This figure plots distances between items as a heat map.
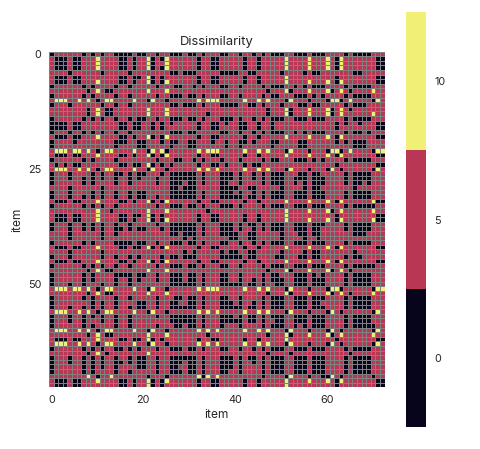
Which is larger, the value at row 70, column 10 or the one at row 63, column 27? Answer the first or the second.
the second
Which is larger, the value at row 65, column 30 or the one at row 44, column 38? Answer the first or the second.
the first
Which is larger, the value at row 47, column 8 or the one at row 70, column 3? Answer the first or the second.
the second
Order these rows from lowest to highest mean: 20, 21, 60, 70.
20, 70, 60, 21
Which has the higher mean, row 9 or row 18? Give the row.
18
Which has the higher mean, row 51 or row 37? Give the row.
51
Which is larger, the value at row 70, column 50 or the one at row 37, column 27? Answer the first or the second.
the first
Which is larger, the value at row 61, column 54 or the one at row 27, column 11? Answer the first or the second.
the first
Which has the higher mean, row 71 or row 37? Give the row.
71
